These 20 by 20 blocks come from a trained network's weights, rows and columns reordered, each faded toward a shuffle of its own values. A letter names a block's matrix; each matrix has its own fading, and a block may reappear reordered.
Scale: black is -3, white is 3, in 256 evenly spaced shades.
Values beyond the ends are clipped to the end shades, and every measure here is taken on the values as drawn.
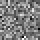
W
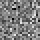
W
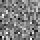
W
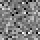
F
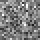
W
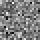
W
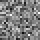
W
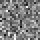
W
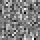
W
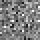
F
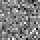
F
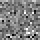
F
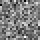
W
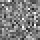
W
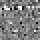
F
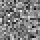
W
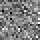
W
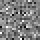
F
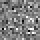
F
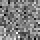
W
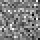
W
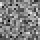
W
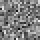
W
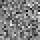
W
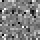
F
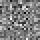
F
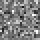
F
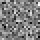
W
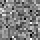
W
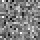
W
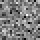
W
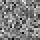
W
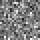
W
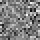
W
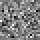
F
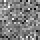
F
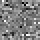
F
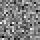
W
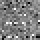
F
